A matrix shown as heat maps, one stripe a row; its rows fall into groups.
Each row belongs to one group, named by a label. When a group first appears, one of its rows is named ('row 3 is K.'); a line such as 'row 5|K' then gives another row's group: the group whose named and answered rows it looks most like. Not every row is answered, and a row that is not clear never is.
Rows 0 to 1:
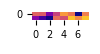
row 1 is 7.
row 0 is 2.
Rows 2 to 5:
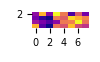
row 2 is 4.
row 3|7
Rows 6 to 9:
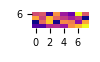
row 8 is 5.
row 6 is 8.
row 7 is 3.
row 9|7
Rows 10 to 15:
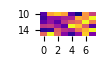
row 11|7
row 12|7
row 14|7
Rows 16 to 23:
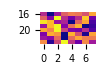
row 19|5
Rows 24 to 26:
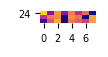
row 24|3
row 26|5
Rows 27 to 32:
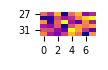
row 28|7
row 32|2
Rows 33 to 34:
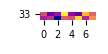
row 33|8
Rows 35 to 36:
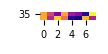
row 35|2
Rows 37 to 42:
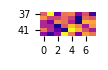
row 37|4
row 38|8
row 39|8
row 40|2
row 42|8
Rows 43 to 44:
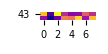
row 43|3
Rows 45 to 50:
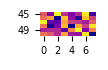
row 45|3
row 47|2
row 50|4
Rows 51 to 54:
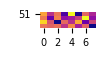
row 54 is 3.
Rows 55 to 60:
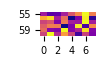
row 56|4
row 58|5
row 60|4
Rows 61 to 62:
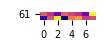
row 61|2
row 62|5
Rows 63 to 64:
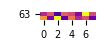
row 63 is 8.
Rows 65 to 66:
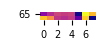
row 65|8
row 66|4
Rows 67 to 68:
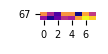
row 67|8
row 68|7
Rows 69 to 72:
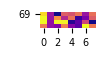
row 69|2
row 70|3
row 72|8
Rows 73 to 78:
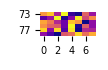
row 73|4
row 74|5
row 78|7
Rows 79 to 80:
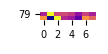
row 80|3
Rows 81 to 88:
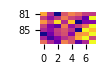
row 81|2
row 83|3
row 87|7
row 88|2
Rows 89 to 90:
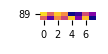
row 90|3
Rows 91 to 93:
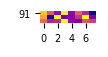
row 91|4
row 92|3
